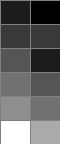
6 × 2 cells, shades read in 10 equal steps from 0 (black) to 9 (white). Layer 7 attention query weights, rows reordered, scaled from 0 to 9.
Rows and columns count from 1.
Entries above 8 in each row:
0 0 0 0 0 1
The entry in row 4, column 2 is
3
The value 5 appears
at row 5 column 1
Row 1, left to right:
1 0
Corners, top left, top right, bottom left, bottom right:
1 0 9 6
